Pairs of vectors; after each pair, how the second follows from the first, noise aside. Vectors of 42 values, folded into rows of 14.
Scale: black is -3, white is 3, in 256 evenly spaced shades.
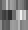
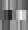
copied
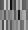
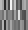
negated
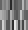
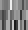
negated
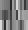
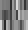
copied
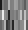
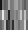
copied
